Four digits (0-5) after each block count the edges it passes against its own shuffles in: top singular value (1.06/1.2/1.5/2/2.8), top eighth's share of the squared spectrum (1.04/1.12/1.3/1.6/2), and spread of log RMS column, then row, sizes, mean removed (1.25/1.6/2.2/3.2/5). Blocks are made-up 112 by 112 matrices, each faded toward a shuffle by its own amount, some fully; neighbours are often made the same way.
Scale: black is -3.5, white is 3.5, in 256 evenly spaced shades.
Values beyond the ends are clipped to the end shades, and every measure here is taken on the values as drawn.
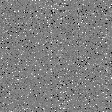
3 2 1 1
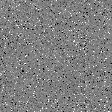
3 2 1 0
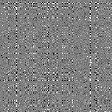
5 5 4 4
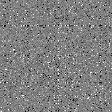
4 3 2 1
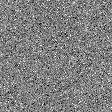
0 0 0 0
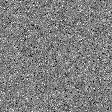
0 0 0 0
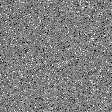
0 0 0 0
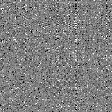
4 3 2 2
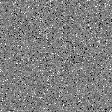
3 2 1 0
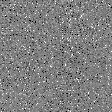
3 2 1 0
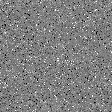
0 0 0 0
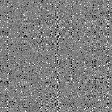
4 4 3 2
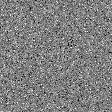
0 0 0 0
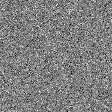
0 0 1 0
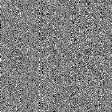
2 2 4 0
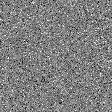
0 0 1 0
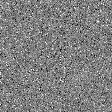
0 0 1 0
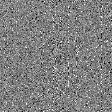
1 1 3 0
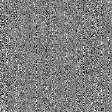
2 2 4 0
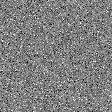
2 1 0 0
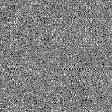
4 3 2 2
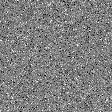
2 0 0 0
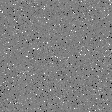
0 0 0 0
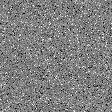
1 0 0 0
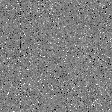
2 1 1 0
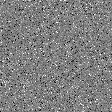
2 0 0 0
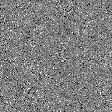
3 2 1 0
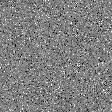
2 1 0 0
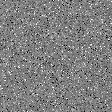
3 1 0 0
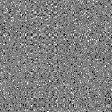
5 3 2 2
